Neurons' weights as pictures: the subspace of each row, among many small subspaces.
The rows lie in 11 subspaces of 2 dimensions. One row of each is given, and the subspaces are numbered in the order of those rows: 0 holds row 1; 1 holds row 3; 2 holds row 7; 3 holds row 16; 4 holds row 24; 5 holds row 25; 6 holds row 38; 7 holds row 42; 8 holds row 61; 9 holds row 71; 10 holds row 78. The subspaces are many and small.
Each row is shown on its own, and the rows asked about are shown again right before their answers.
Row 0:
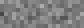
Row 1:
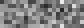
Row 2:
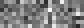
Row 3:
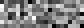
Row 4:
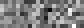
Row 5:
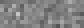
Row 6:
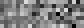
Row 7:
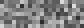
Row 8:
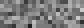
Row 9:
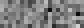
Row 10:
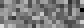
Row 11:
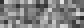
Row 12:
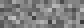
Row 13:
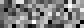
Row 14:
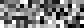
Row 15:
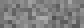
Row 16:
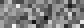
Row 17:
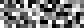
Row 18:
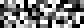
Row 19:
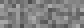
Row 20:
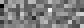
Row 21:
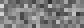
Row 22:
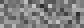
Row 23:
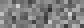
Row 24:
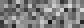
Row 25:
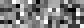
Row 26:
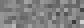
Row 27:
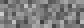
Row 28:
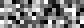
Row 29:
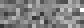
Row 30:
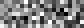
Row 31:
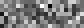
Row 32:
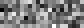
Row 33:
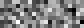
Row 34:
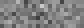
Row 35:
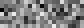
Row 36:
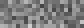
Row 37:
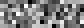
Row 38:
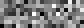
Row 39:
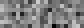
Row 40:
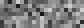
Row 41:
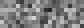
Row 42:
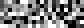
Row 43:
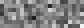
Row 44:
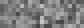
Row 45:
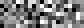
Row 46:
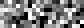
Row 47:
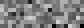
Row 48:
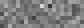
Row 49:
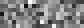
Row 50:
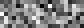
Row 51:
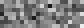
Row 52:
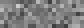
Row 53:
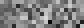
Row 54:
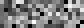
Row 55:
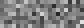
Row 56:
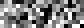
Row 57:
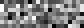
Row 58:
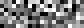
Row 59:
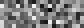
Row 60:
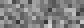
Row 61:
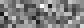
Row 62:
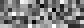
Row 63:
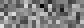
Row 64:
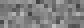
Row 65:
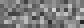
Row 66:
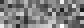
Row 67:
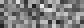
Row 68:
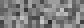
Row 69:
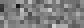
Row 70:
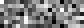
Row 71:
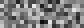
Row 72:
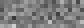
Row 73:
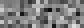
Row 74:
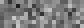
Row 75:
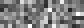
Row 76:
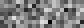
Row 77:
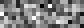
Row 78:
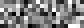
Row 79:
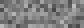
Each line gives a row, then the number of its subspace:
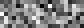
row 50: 8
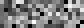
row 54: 3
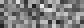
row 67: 9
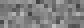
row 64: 10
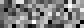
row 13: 3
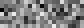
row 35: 9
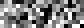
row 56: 3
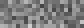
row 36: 7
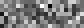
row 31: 8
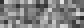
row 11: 0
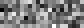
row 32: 9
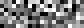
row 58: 10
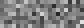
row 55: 6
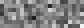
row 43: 8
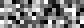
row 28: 5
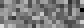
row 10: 5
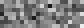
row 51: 8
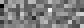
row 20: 1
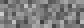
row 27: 0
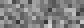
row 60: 5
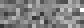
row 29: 5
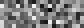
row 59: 9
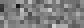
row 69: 10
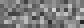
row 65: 7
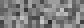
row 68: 7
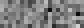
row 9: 2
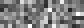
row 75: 2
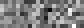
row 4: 6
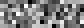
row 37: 0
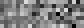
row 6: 6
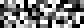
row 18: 9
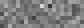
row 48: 8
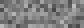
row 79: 10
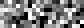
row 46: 6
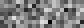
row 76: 4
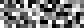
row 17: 9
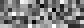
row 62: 7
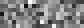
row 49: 0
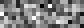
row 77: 8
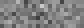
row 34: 9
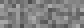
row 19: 1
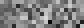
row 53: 3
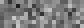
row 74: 6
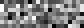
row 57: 1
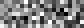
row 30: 7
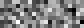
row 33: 5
